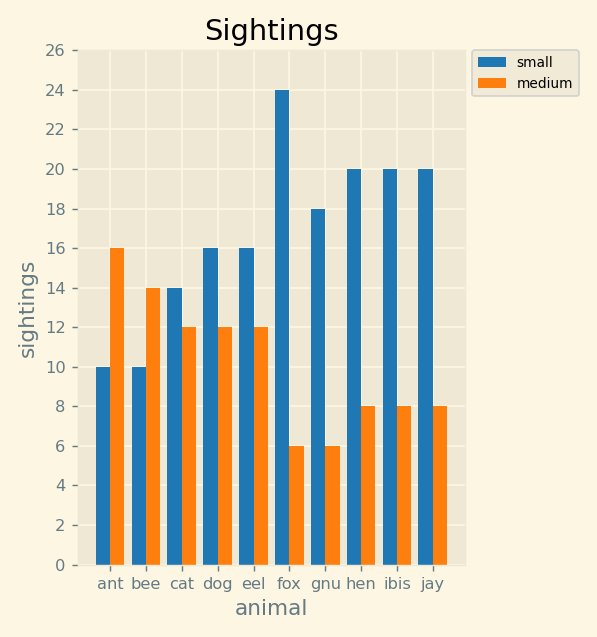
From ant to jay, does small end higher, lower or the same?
higher
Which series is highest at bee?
medium
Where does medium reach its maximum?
ant
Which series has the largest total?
small
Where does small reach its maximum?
fox
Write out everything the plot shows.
Title: Sightings
x-axis: animal, ticks ant bee cat dog eel fox gnu hen ibis jay
y-axis: sightings, ticks 0 2 4 6 8 10 12 14 16 18 20 22 24 26
Legend: small, medium
Values:
small: 10 10 14 16 16 24 18 20 20 20
medium: 16 14 12 12 12 6 6 8 8 8
